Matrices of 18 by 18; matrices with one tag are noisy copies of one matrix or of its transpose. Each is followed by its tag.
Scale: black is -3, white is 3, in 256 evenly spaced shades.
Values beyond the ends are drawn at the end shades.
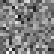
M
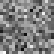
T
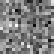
T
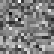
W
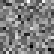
M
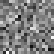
M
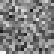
T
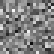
M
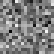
T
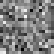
T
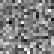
W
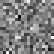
M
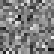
M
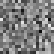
W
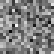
T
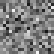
M
